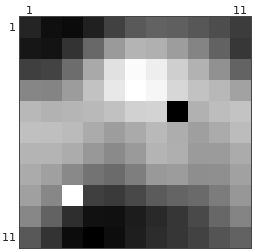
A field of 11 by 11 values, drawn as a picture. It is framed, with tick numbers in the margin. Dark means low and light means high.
The bottom left is the roughest part. No regular stripes run through it. The middle left is the calmest part. Two lone cells stand out: one far higher and one far lower than their neighbours.
